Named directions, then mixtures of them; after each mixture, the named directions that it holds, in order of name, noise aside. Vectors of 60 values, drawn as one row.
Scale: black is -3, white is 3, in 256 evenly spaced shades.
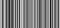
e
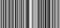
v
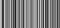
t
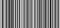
e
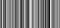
e, v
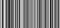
e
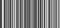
t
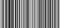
e, v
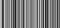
t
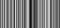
v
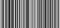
e, v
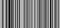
e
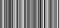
e, t
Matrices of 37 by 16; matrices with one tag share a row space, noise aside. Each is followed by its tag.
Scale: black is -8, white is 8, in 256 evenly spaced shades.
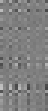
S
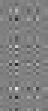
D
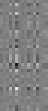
D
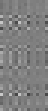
S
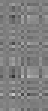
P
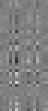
D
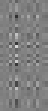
D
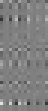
S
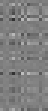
P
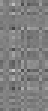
P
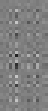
D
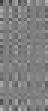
S
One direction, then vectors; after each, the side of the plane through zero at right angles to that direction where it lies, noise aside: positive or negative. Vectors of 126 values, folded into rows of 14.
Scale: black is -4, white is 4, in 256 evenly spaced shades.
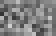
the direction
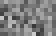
positive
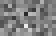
positive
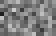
positive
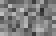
negative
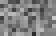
negative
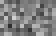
negative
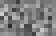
negative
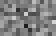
negative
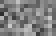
positive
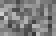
negative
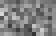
negative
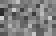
positive
